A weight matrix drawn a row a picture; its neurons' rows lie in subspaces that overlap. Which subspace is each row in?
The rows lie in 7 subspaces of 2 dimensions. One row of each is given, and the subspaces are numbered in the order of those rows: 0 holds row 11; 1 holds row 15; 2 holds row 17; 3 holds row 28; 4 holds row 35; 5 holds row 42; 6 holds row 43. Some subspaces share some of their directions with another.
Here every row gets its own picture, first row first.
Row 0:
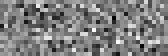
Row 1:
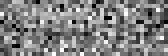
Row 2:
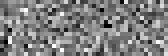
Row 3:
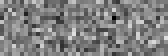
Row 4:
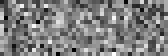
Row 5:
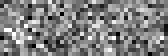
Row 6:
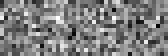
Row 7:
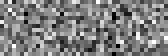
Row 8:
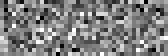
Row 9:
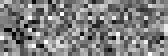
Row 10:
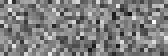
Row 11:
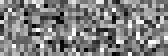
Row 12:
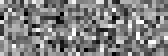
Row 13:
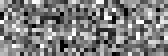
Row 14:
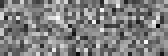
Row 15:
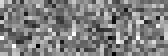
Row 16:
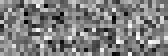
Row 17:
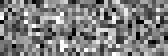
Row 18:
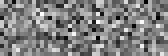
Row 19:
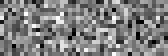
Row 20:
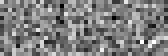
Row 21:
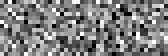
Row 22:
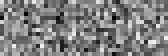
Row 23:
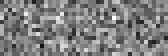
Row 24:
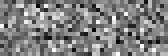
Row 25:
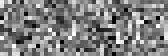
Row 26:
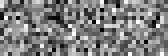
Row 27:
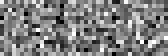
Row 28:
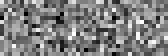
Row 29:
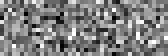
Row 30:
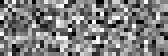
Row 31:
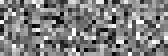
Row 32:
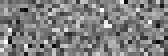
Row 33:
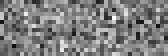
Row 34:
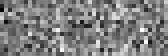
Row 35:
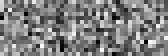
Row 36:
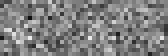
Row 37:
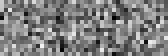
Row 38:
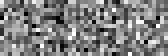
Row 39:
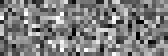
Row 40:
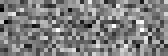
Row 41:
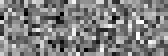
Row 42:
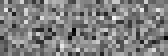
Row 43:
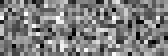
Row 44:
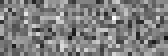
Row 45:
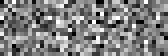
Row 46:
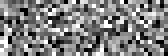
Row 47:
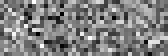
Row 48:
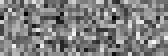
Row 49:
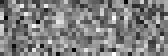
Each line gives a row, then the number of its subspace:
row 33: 2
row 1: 2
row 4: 5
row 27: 2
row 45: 0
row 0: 0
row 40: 4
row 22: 4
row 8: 5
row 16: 0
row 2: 3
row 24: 0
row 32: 3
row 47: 1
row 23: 1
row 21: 6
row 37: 4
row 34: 4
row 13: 2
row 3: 5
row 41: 3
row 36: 1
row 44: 5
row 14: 6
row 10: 6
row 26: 6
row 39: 3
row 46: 3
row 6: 6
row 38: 6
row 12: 3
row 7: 6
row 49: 5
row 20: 2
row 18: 0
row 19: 4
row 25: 1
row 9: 1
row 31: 4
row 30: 0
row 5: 1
